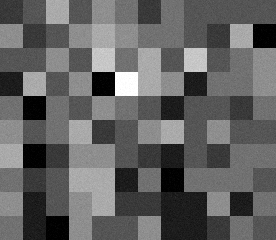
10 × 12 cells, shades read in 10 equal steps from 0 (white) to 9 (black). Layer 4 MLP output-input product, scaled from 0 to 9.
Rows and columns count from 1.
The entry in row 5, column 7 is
6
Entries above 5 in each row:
8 5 5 4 7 6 7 5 7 8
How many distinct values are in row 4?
7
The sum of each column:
51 69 57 44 45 52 51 64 61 57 55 56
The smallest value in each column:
3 3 3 3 2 0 3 3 2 4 3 4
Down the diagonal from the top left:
7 7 4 4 4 6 7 9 8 7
